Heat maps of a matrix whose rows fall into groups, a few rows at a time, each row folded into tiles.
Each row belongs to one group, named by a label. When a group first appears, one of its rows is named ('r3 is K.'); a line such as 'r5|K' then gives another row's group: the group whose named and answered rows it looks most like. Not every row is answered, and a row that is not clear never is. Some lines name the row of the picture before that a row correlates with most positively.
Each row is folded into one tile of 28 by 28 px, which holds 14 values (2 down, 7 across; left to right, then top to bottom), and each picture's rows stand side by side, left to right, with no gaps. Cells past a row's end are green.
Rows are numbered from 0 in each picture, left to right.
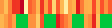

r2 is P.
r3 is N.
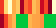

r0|P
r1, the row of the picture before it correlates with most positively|0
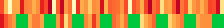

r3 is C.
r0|P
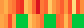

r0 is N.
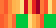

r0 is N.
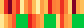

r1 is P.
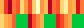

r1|P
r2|P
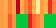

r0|C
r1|P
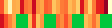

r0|P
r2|N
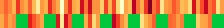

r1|P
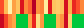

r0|P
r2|N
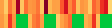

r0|C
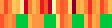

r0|N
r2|C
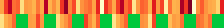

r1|C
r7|N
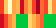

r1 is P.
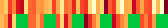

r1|N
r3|P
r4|P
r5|N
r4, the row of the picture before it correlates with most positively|0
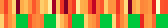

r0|C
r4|C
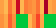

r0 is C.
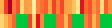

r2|N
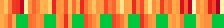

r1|N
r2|N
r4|P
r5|P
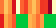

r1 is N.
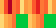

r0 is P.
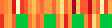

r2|C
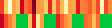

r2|P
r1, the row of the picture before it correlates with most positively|3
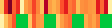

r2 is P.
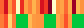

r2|C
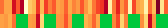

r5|C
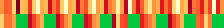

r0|C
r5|P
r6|P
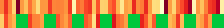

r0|C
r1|P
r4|P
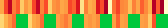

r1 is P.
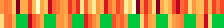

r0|C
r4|N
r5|C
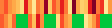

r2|C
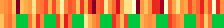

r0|C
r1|C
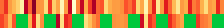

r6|P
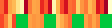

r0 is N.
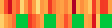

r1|P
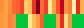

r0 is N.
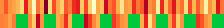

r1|C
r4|P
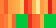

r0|N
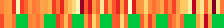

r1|N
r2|N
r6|N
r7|C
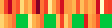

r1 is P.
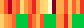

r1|N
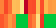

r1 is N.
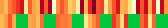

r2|N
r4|N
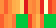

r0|N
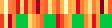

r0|C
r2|P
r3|C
